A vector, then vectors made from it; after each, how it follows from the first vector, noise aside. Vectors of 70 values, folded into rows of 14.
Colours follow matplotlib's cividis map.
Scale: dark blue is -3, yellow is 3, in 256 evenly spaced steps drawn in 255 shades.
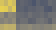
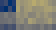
negated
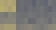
shrunk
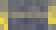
wrapped around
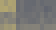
shrunk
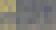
shrunk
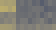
shrunk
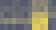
wrapped around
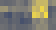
wrapped around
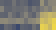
wrapped around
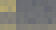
shrunk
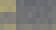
shrunk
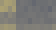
shrunk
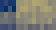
negated
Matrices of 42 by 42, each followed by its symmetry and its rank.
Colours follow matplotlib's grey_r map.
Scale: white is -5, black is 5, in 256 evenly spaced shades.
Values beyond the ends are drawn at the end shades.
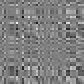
antisymmetric, rank two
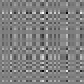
neither, rank one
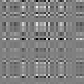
neither, rank one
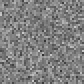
neither, full rank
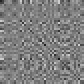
symmetric, rank three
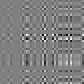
neither, rank one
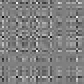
antisymmetric, rank two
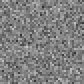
neither, full rank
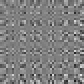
antisymmetric, rank two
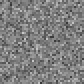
neither, full rank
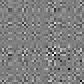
symmetric, rank three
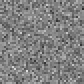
neither, full rank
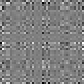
antisymmetric, rank two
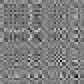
symmetric, rank three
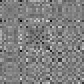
symmetric, rank three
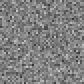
neither, full rank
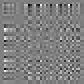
antisymmetric, rank two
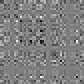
symmetric, rank three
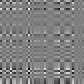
neither, rank one
